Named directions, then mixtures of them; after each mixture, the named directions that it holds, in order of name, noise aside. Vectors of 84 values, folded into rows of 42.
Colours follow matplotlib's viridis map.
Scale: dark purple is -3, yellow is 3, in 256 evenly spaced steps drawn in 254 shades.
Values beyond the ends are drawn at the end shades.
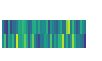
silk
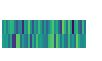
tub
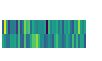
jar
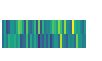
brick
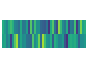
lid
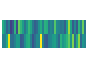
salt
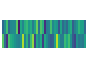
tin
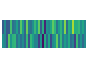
brick, tin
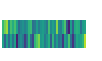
silk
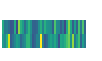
salt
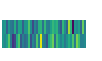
salt, tub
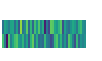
brick, lid, tin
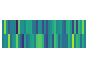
jar, lid, salt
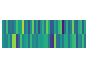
tub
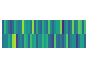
jar, tub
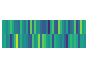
lid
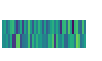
tub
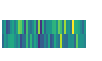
brick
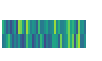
brick, salt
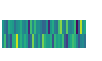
lid, silk
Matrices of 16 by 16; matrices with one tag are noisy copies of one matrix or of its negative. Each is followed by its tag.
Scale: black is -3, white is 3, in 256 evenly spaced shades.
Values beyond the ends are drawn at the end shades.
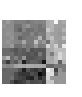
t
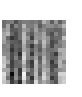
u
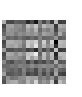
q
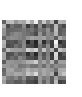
q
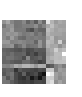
t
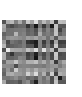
q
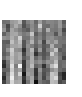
u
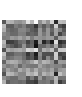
q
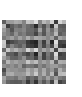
q
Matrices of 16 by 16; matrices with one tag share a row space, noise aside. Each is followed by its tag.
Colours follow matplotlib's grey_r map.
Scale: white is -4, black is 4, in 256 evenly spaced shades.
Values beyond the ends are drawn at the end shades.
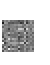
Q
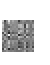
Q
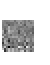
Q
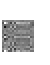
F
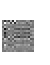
F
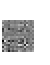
Q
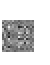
Q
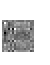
F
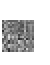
Q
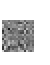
Q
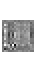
F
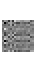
F
